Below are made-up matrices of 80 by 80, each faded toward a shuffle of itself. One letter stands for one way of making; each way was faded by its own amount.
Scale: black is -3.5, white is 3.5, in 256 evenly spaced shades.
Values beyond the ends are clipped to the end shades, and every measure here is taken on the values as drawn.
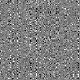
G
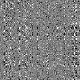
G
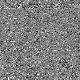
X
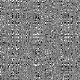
G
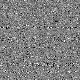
X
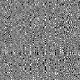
G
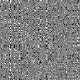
G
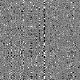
G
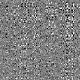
G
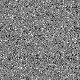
X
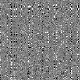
G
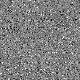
X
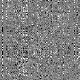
G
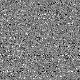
X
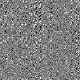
G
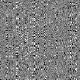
G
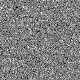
X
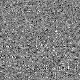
X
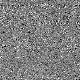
X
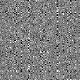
G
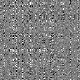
G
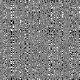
G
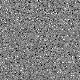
X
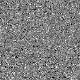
X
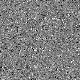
X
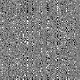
G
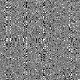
G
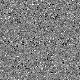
X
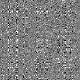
G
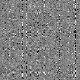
G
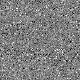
X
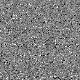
X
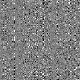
G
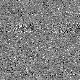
X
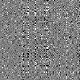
G
